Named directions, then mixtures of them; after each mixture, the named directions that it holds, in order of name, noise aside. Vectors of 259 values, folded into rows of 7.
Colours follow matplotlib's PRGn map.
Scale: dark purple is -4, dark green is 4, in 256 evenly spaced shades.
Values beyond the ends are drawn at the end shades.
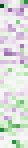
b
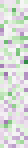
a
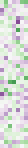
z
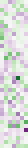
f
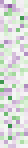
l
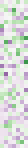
a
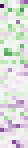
b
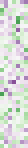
z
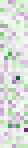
f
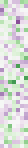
z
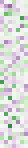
l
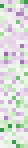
b, f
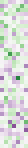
b, f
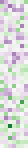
b, l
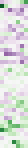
b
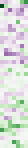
b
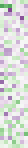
b, l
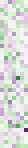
f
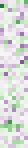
a, b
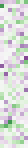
a, b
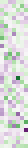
f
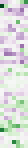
b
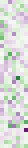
f
